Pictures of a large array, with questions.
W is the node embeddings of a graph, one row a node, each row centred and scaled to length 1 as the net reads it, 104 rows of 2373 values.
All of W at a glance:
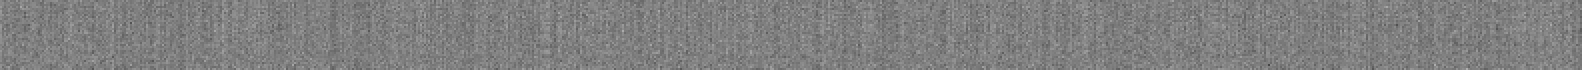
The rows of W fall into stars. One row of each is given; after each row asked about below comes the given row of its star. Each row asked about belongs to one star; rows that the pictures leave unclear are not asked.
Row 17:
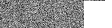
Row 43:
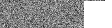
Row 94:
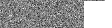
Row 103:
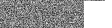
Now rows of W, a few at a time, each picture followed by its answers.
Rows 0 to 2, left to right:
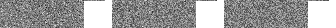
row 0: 94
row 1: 103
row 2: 103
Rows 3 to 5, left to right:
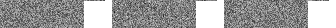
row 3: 103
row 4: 103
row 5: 43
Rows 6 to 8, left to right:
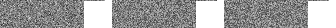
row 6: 43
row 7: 17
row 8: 103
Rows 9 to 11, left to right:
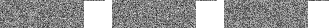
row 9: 103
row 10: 17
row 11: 103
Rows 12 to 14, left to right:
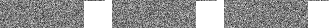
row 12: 103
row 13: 94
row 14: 94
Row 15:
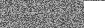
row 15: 17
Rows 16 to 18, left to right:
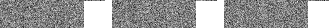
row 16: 103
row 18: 17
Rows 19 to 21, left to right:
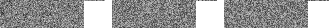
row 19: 43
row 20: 17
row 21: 103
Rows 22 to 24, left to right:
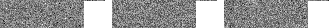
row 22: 103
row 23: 103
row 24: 43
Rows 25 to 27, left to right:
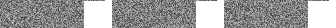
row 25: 43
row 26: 43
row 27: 103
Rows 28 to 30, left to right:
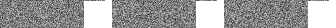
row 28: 17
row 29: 94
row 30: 94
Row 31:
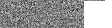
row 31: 94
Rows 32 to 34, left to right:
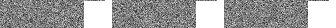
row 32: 43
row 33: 103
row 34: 17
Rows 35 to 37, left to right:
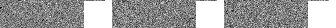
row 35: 43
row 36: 43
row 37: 43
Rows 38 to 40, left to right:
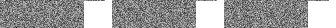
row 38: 43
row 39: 17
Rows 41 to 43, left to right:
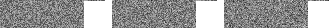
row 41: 43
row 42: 17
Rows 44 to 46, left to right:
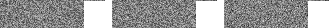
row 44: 17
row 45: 43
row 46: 43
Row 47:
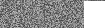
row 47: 43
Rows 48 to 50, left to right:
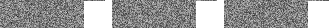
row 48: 94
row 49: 43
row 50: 94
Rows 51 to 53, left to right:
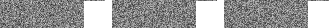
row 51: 103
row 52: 17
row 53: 43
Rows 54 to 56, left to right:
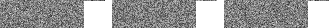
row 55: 103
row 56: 17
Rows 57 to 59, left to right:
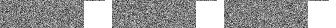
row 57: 103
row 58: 17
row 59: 43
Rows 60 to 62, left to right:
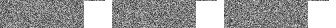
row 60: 17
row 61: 103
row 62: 43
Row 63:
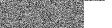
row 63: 103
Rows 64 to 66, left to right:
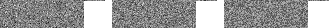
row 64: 94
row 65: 103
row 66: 103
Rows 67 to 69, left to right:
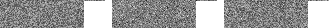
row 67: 103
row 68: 94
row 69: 94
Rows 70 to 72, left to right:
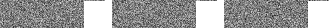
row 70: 103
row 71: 43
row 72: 103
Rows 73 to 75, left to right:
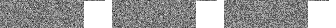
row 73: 94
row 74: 43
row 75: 17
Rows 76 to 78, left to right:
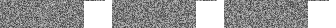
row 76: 103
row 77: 103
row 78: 17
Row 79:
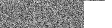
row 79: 103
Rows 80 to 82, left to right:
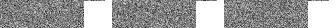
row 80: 17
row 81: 103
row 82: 94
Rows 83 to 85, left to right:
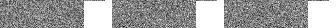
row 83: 17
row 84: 94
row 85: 94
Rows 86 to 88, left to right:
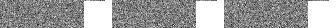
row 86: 17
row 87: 103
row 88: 94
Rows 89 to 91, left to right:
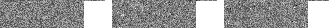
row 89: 43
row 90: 94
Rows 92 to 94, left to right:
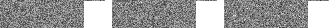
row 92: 103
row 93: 43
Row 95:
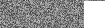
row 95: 43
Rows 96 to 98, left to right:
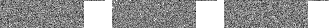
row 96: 17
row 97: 43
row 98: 43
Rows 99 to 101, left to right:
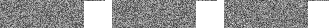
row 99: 103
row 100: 103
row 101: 17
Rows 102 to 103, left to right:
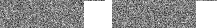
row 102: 43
